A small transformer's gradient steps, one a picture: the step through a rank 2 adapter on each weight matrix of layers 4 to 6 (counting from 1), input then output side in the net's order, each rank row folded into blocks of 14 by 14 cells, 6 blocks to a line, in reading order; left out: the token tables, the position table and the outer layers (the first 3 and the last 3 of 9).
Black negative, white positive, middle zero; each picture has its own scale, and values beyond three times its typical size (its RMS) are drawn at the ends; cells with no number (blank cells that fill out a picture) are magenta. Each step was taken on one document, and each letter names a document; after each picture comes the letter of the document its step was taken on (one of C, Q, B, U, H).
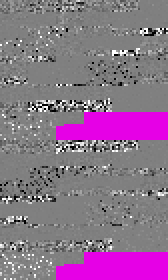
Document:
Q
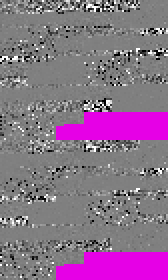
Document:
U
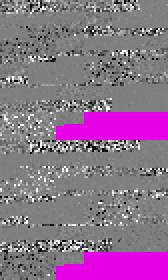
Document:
Q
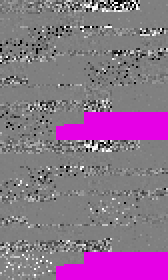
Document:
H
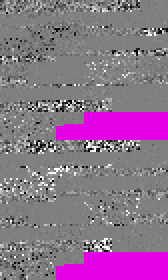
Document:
U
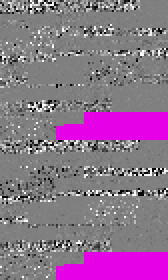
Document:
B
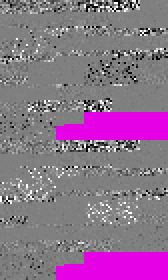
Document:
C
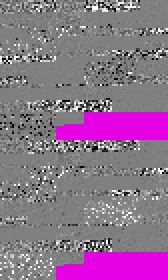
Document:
C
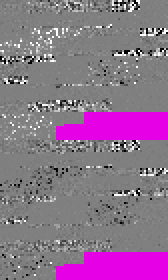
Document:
B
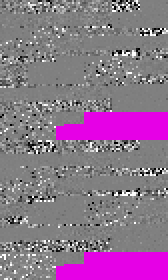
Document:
B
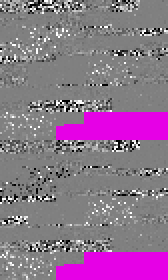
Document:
H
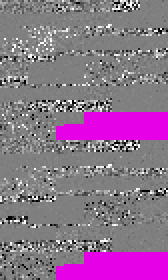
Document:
U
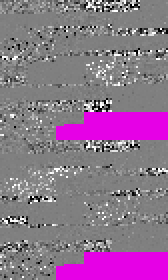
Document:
U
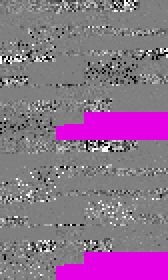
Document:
C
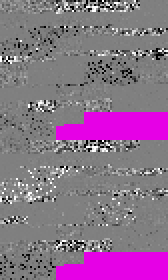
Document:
C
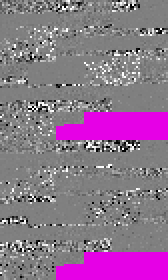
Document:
U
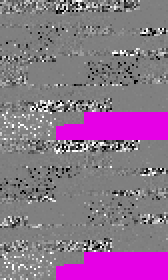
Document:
Q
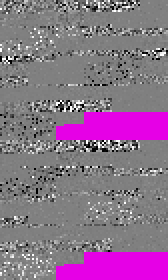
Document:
H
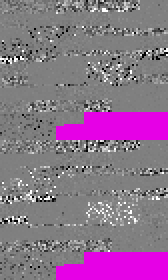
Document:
C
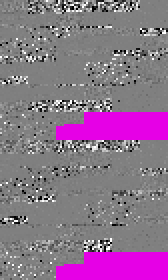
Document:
H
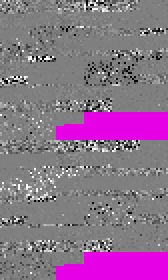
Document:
C
